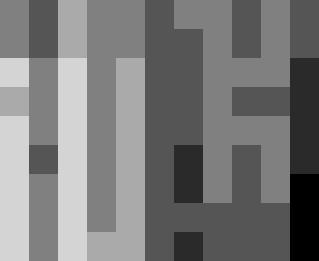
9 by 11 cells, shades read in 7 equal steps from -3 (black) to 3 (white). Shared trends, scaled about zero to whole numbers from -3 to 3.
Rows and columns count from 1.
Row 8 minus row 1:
2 1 1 0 1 0 -1 -1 0 -1 -2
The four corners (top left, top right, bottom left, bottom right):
0 -1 2 -3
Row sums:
-3 -4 1 -2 1 -2 -2 -3 -3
